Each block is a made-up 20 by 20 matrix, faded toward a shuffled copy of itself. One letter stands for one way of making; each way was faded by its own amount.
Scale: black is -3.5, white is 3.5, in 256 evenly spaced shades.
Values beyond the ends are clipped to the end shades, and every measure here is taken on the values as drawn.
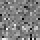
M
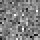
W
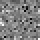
M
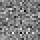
W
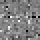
M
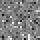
M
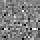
M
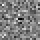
W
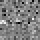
M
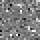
M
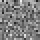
W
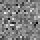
W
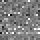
M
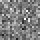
W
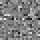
M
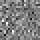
W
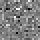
M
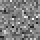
W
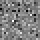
M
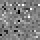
M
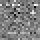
M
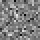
W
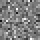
W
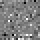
M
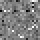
M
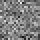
W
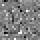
M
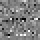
M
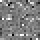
M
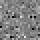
M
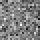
W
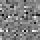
M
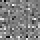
M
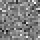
W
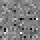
M
